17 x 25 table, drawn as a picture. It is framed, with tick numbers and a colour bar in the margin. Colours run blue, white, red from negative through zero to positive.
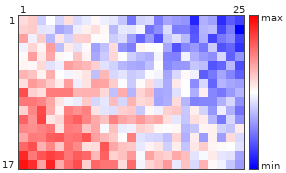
The ninth with the lowest average is the top right. Values rise toward the bottom left. There are no regular stripes. The texture is fine-grained noise.
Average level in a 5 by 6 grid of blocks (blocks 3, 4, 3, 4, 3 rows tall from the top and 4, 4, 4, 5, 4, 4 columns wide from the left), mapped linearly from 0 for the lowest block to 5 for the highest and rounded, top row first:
322110
332210
433221
443322
544332
